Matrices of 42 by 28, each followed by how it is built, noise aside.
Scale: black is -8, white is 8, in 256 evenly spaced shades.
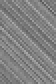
Toeplitz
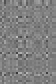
low rank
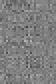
low rank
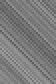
Toeplitz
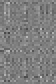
low rank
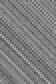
Toeplitz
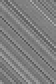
Toeplitz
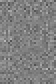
low rank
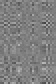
low rank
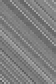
Toeplitz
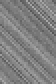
Toeplitz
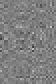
low rank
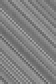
Toeplitz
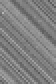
Toeplitz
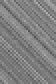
Toeplitz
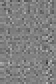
low rank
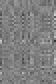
low rank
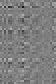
low rank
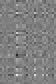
low rank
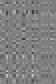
low rank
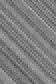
Toeplitz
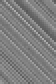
Toeplitz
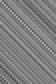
Toeplitz
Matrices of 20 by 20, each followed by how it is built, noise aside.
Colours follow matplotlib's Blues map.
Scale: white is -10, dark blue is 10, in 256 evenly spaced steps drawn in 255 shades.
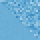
upper triangular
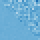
upper triangular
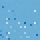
sparse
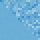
upper triangular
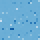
sparse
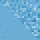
upper triangular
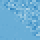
upper triangular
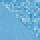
upper triangular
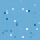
sparse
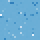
sparse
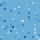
sparse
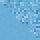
upper triangular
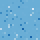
sparse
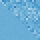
upper triangular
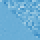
upper triangular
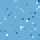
sparse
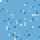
sparse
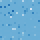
sparse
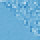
upper triangular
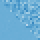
upper triangular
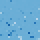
sparse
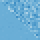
upper triangular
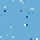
sparse
